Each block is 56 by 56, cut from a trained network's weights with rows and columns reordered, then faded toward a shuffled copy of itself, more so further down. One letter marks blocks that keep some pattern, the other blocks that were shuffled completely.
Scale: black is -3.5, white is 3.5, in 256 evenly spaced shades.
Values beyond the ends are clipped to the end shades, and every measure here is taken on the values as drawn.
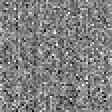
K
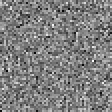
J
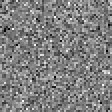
J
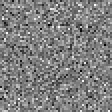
K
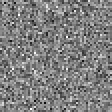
J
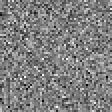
K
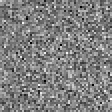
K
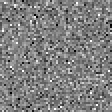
J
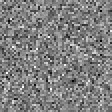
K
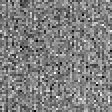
K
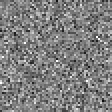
J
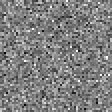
J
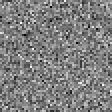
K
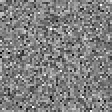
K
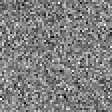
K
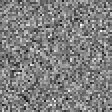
K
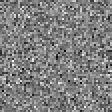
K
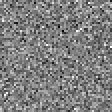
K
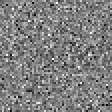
J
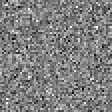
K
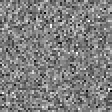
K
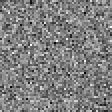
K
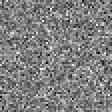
J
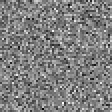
J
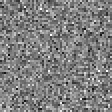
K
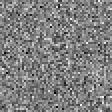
J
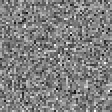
J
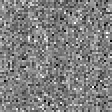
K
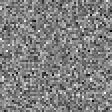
K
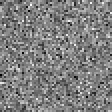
J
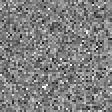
J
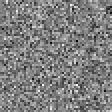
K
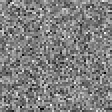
J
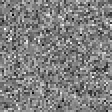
J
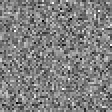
J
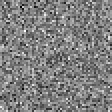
J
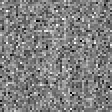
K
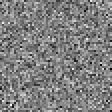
K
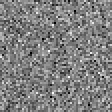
J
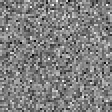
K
